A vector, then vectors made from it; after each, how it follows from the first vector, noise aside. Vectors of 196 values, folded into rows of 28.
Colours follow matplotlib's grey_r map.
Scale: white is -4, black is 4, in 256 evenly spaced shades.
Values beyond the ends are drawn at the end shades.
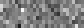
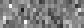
wrapped around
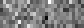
wrapped around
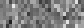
wrapped around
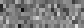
sign-scrambled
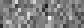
wrapped around
